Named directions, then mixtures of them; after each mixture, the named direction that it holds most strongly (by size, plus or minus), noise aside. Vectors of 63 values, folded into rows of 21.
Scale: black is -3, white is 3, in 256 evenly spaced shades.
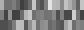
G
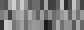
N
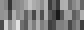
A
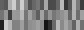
N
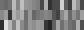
N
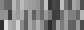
A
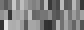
N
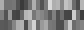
G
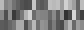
G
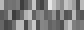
G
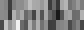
A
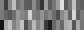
N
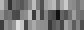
G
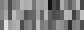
A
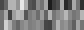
N
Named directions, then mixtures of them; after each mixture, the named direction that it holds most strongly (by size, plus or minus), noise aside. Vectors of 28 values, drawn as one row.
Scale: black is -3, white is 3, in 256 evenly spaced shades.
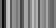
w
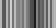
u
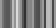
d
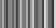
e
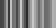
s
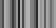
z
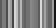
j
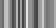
z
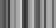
d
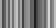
u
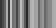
s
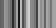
z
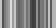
u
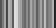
j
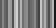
j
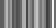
d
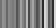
e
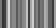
w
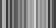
u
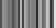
z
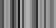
z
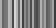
j
